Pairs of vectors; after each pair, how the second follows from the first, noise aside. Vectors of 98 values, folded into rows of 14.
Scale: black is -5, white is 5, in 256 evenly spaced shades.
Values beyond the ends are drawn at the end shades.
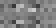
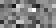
scaled up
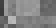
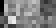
scaled up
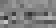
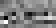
scaled up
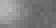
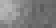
copied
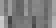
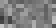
sign-scrambled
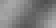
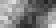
scaled up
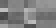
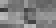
negated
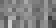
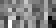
scaled up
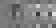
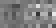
copied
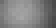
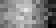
scaled up
